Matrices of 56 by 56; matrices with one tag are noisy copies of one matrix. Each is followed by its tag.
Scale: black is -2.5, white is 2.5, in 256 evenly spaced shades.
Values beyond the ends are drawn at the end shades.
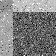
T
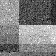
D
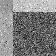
T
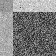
T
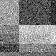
D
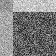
T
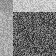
T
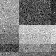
D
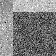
T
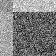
T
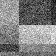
D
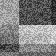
D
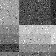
D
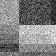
D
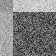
T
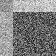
T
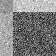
T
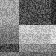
D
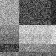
D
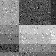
D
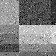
D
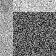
T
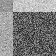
T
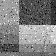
D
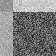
T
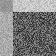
T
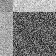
T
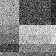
D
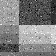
D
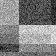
D
